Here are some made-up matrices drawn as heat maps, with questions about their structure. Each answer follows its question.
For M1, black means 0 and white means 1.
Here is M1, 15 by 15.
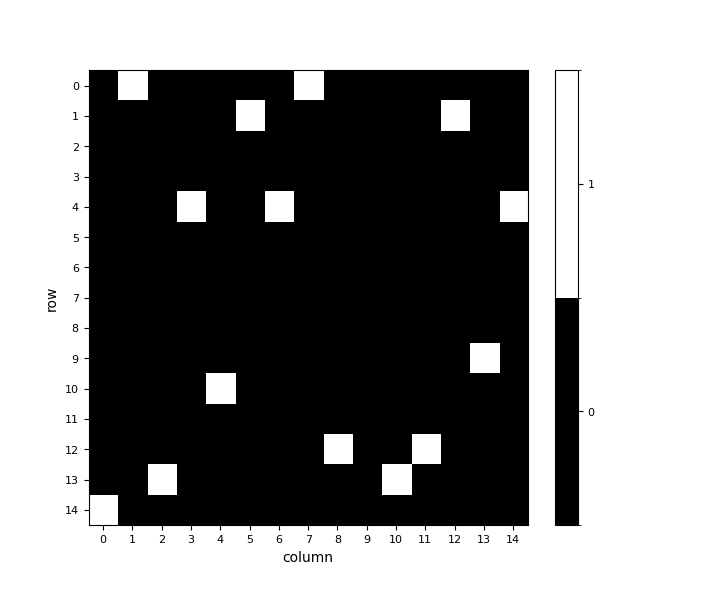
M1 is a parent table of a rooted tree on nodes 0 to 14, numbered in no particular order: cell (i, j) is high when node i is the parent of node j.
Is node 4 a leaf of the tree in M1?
no
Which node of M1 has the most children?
4
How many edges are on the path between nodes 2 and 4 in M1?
3
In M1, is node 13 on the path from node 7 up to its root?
yes
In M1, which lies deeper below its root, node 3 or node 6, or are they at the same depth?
the same depth
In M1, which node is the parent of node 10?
13
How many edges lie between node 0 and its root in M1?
5
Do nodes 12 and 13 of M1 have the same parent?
no
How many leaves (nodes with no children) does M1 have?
7
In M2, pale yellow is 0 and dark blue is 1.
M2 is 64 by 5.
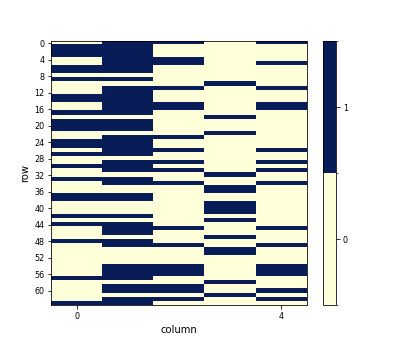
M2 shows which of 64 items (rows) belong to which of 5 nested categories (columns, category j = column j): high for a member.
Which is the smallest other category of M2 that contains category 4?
2
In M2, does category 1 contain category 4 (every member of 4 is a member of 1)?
yes
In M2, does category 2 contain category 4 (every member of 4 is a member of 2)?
yes
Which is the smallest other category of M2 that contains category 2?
1
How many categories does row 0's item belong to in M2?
3
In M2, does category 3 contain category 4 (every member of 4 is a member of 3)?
no
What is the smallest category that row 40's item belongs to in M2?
3
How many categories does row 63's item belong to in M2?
2
